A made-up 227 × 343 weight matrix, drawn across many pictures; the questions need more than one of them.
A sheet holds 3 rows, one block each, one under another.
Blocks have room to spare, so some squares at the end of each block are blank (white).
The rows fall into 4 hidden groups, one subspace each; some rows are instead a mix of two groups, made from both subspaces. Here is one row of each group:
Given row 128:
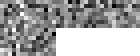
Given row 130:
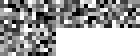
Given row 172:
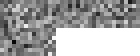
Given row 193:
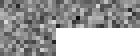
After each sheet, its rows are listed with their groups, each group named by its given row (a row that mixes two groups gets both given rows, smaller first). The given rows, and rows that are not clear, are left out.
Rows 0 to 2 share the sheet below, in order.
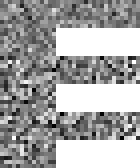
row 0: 128
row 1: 172
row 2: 172
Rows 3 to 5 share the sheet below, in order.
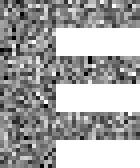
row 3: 128
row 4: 130
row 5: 172
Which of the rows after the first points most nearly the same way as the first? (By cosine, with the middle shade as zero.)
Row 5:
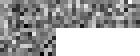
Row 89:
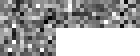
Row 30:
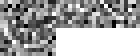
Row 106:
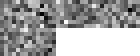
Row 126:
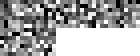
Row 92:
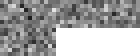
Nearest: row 30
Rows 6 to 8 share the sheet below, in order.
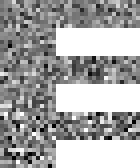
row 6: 193
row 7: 128 and 172
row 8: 128
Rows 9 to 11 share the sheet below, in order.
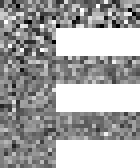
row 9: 193
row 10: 128
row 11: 172
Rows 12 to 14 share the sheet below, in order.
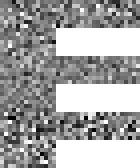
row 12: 193
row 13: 130 and 193
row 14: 130
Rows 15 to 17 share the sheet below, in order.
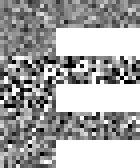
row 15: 130
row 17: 130
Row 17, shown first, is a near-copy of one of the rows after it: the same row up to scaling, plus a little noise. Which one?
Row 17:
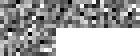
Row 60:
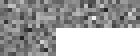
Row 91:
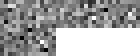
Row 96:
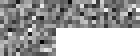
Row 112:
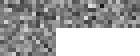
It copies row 96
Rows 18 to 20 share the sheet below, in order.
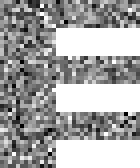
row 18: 130
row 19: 128
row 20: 172
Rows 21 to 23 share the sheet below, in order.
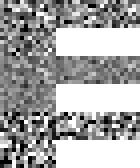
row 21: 130
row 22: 130
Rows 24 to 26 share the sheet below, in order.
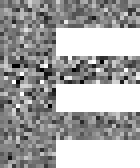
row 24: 130
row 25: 130 and 172
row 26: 193
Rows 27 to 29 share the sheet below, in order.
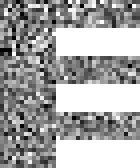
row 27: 128
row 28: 130
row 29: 128 and 193
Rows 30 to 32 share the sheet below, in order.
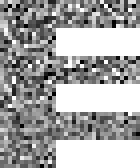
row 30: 172
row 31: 172
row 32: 172
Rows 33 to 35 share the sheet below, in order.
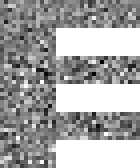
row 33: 130
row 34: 130
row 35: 172
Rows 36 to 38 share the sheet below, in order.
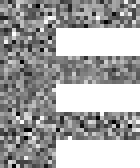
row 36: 172
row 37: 128
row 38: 130 and 193
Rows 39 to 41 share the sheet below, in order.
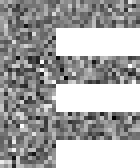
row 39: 172
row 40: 130
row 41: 128
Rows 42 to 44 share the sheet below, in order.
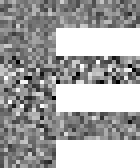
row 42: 172
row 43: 193
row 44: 130
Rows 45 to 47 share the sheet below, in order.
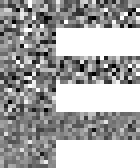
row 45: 130
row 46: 130 and 193
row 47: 130
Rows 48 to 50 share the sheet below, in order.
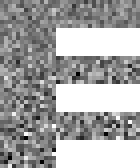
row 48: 128
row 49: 193
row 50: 172 and 193
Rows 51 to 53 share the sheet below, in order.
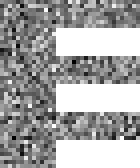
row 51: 128
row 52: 128
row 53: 172
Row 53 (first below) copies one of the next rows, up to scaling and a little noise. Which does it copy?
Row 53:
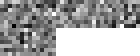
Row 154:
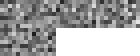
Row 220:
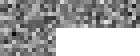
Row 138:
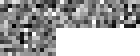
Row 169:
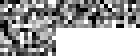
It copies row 138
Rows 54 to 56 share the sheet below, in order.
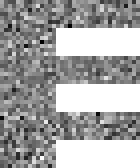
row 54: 193
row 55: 172
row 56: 128
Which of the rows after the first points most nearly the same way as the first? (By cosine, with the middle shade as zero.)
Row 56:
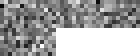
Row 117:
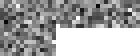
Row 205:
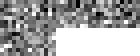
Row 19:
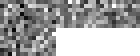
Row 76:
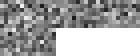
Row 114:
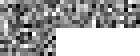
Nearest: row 19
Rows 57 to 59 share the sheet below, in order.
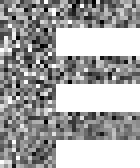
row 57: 128
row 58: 128 and 193
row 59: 128
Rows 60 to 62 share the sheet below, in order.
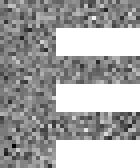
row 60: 130
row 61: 193
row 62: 128 and 172
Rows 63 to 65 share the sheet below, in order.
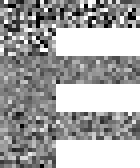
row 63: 130
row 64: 193
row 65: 128 and 172
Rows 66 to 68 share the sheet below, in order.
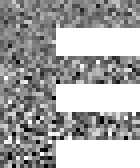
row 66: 193
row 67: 193
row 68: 193
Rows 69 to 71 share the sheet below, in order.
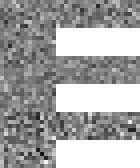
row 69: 193
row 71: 130
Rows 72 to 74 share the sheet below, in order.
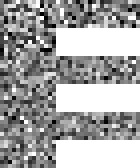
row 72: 130
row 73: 172
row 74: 128
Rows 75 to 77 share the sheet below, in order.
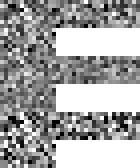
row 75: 128
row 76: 128 and 130
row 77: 128
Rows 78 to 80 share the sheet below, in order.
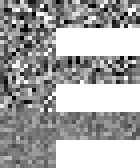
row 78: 130
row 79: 172
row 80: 172
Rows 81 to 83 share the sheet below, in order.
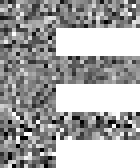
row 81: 172
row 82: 128
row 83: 193
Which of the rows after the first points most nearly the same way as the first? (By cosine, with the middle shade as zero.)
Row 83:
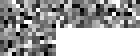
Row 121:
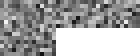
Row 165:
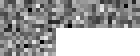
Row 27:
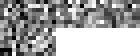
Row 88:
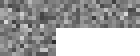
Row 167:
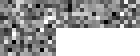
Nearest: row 27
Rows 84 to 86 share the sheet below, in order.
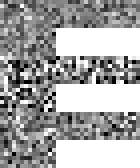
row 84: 128
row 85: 172
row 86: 172
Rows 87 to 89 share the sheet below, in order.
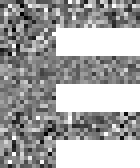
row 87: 128
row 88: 130 and 193
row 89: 172
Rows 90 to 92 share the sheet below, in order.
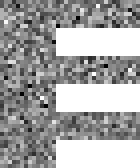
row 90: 193
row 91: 130
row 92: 128
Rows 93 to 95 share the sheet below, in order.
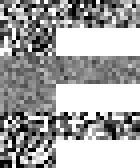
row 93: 128
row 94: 130
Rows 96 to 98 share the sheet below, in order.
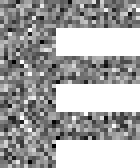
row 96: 130
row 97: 128
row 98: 128
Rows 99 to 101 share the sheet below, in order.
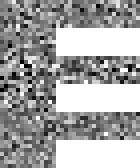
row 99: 193
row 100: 128 and 130
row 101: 172
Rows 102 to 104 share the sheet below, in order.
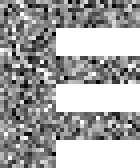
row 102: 128
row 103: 130
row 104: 193
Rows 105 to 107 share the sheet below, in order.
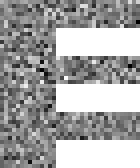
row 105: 172
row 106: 130
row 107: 128 and 172
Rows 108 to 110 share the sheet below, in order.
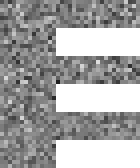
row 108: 172
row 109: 193
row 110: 128
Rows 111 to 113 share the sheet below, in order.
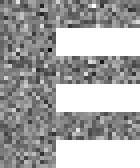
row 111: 130 and 172
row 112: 130
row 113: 193
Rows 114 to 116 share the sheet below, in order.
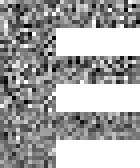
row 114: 172
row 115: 172
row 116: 172 and 193
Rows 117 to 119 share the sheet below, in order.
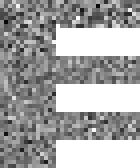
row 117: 193
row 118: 172
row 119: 130
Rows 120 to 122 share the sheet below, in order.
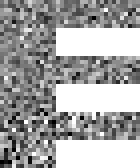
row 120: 130
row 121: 172 and 193
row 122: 128
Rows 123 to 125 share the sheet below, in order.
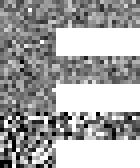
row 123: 172 and 193
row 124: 128
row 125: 128
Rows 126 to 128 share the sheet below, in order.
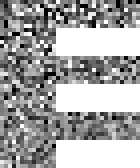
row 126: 172
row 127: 172
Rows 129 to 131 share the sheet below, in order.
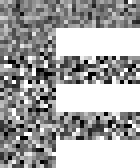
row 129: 172
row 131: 193
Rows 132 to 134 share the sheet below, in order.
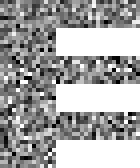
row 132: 172
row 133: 193
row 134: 172
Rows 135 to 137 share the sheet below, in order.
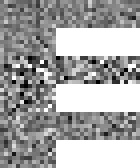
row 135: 130
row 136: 130
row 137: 172
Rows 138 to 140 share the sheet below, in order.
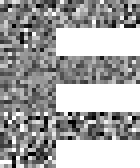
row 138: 172
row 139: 172
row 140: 128
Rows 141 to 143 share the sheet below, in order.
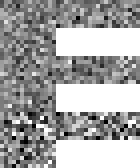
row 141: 193
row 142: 128 and 172
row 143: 130
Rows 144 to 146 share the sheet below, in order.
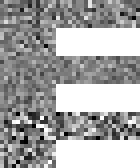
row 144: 130
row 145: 128 and 193
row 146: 130
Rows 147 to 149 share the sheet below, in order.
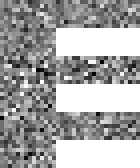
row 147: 130
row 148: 130
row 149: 128
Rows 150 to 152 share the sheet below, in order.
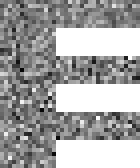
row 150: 128
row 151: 172
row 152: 193
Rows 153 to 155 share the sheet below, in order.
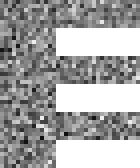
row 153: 128
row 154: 172
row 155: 130
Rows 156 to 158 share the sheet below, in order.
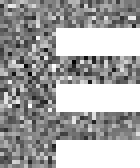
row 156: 128 and 130
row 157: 128
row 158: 128 and 172
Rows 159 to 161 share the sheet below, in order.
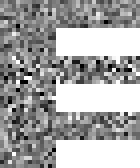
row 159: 172
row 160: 193
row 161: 172
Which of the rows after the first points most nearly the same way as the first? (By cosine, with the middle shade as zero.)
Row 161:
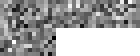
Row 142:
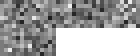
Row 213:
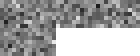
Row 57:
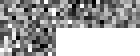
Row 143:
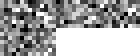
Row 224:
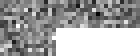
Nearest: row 142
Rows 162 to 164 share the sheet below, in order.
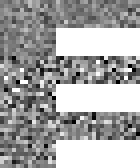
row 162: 130
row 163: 172 and 193
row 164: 128 and 172
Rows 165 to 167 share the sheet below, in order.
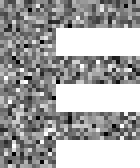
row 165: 193
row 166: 193
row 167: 172
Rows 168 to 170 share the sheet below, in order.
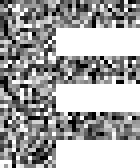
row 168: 172
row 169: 172
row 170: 128
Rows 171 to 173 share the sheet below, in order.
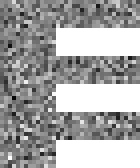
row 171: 193
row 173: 193
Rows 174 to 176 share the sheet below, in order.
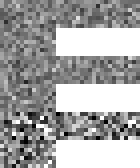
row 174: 193
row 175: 172
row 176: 130
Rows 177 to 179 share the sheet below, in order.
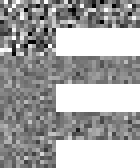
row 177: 128
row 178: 193
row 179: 193
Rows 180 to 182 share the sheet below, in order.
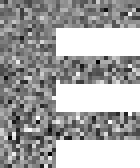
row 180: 128 and 130
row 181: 193
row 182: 172 and 193
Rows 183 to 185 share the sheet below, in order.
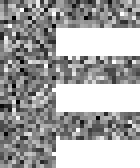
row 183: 128 and 130
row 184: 128
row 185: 193
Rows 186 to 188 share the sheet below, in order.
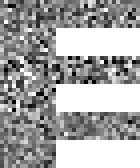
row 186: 130
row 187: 128
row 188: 130
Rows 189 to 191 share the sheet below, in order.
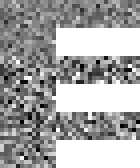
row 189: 193
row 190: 193
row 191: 130
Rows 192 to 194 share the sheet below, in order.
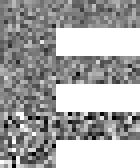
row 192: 130 and 193
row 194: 128
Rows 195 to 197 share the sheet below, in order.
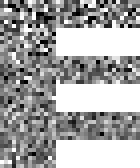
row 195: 130
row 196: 193
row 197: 128
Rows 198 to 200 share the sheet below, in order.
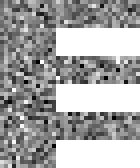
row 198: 130
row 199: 172 and 193
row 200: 128
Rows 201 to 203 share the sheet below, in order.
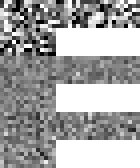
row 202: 193
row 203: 130
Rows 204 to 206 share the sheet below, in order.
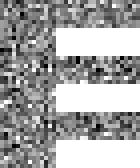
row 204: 128
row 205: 172
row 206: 172
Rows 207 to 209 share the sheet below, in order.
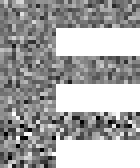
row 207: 128
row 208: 193
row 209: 193
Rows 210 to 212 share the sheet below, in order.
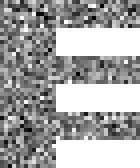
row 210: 130
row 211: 193
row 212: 128
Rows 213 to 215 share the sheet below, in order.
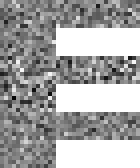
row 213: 193
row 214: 172
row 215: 130
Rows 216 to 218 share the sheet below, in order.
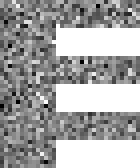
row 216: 193
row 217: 128 and 130
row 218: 130
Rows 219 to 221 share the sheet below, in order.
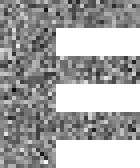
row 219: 128
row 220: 172
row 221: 130
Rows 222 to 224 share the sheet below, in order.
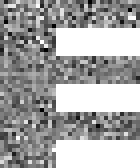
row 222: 130
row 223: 172
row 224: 172
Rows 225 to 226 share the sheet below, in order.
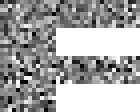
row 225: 172
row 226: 193
